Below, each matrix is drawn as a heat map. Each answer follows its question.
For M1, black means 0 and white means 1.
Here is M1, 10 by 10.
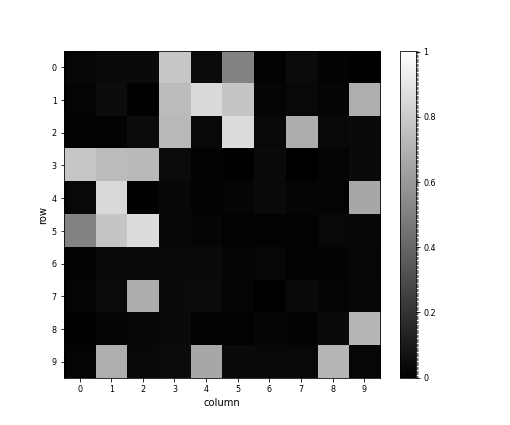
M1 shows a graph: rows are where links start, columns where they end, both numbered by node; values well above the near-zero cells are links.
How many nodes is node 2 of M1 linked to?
3
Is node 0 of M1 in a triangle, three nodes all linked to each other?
no
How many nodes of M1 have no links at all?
1
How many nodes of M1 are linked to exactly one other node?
2
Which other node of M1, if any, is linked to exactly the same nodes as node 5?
node 3
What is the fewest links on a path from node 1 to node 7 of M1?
3
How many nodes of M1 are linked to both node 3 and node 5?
3
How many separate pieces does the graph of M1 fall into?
2
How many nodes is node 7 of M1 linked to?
1
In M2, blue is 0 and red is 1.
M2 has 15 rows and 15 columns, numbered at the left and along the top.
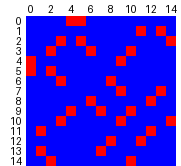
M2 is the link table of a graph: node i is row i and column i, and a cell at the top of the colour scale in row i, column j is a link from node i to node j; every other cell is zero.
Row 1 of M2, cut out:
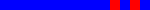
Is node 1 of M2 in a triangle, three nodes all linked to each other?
no
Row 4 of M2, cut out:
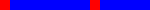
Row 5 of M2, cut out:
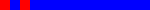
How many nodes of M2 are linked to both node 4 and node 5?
1
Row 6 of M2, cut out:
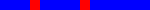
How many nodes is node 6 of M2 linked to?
2
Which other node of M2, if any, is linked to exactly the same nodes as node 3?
none
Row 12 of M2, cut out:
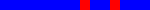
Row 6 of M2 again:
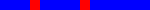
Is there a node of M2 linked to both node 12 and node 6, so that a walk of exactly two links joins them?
yes
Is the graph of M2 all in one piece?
yes
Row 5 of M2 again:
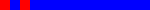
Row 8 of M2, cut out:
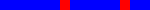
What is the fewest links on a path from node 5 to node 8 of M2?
4
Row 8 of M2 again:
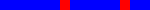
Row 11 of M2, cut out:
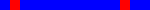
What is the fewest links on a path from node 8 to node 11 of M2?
2
